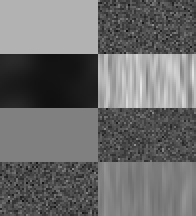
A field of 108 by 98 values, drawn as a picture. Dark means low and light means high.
It is made of 4 by 2 panels. Panel 1,1: high, flat. Panel 1,2: low, fine-grained. Panel 2,1: very low, smooth, faint in contrast. Panel 2,2: high, streaked downward. Panel 3,1: middling, flat. Panel 3,2: low, fine-grained. Panel 4,1: low, fine-grained. Panel 4,2: middling, streaked downward, faint in contrast.
